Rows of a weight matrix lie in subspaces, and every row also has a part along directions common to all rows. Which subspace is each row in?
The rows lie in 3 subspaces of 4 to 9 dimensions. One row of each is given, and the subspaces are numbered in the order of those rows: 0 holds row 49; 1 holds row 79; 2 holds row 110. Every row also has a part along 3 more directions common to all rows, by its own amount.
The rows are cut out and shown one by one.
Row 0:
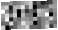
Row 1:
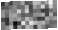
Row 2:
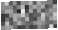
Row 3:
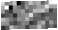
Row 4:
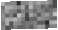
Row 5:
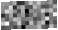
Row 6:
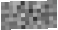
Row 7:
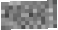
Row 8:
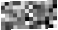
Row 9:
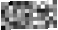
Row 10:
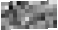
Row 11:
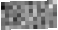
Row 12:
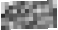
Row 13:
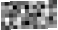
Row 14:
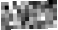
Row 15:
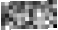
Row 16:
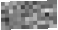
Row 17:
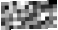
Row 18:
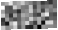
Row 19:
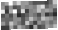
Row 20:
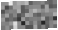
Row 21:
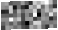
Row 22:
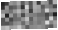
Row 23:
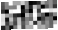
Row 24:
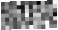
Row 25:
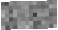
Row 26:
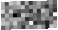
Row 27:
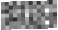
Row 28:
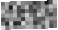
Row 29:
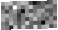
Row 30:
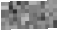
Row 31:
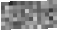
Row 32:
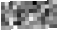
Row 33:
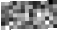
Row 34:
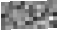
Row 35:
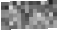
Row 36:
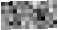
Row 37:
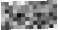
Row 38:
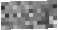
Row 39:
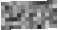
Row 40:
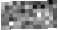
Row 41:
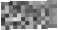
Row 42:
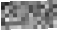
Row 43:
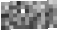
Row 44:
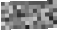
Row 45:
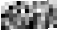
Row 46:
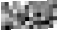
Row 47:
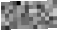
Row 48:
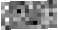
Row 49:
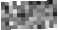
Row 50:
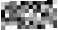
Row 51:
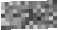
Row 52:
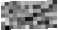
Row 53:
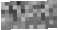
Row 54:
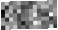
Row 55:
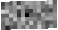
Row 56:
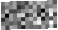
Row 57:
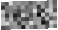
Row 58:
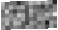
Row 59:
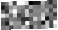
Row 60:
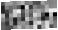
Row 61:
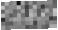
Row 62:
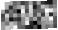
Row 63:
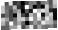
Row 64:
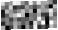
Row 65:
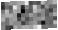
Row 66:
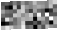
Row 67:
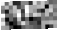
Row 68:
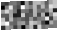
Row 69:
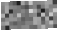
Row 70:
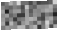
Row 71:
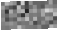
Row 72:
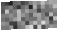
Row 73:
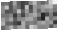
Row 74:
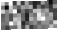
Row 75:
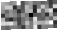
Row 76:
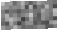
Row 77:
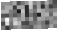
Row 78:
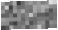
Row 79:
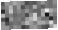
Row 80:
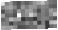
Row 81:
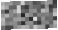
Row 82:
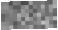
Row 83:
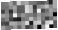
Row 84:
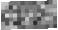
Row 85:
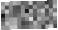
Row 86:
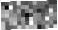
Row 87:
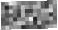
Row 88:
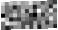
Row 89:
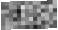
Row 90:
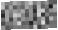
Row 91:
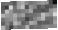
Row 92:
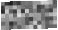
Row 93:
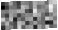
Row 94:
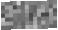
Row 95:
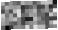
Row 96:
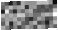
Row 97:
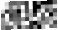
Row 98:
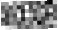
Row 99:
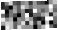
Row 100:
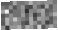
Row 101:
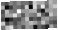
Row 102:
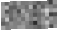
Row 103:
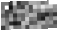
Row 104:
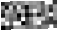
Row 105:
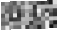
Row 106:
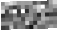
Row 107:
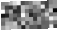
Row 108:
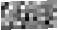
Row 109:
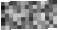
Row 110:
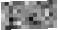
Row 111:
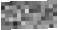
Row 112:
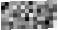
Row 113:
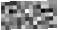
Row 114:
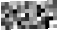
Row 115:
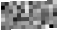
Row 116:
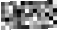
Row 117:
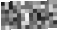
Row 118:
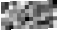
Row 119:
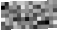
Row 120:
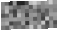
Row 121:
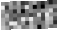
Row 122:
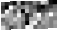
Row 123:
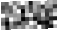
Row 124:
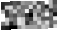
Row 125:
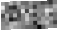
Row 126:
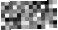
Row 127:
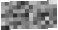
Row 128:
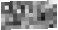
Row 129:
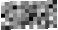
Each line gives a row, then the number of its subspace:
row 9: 2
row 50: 2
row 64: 1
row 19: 0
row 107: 1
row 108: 1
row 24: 2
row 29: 2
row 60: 1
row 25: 2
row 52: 1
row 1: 2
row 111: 2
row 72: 2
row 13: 2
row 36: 0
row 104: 2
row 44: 1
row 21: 2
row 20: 2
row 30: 0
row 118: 0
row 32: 2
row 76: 2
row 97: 2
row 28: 2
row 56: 1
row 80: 2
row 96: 0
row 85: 2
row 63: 0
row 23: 1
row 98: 2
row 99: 1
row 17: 0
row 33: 0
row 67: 2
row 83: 1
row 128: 0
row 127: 0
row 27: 2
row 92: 0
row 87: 1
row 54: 2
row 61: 1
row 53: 0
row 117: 0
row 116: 1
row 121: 0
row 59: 0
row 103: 0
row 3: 0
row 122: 0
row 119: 1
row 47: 1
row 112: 1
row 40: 0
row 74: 0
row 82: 2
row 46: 0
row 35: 0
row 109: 0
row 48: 2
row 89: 1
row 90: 1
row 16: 1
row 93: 1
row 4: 2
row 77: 2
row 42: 2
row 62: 2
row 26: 1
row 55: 2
